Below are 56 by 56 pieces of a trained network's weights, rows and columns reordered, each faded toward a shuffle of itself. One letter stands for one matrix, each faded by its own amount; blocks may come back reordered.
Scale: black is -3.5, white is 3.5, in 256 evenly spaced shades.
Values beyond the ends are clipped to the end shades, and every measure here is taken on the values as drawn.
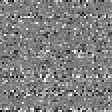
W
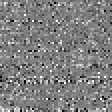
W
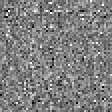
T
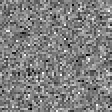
T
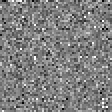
T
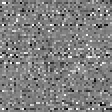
W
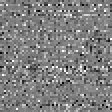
W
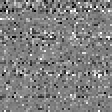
W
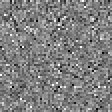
T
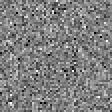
T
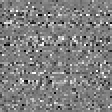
W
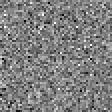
T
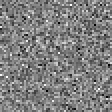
T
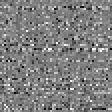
W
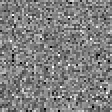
T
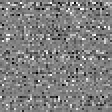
W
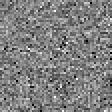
T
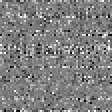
W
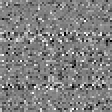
W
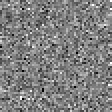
T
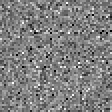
T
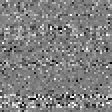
W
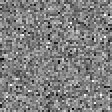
T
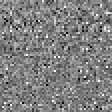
T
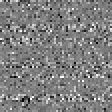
W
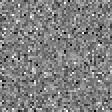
T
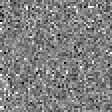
T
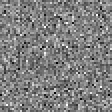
T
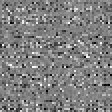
W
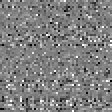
W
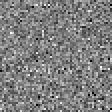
T
